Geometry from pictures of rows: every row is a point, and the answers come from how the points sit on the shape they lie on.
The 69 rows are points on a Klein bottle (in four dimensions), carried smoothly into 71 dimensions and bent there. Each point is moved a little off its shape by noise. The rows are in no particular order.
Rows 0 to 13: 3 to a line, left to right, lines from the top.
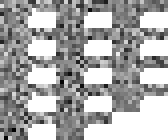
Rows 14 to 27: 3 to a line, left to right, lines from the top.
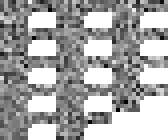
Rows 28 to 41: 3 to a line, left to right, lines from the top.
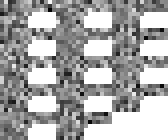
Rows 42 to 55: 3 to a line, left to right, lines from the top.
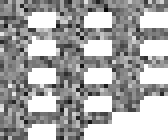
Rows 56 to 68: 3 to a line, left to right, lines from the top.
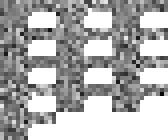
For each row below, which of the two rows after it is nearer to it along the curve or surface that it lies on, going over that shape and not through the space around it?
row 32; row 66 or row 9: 9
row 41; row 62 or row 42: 42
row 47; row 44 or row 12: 12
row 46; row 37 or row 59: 59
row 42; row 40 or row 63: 63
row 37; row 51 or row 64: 51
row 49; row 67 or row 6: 6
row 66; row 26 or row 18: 26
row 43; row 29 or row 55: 55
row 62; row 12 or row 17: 17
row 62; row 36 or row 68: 68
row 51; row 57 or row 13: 57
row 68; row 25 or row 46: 25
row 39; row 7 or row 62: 7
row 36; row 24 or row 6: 24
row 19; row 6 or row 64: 6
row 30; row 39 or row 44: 39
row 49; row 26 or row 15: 15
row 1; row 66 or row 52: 52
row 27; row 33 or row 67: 33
